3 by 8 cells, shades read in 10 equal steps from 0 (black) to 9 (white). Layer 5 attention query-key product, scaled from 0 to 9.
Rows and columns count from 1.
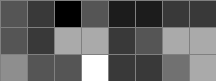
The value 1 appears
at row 1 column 5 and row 1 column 6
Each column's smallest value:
3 2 0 3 1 1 2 2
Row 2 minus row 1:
0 0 6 3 1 2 4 4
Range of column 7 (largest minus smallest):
4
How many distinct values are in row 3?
6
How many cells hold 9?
1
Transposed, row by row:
3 3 5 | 2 2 3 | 0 6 3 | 3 6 9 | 1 2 2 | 1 3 2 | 2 6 4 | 2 6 6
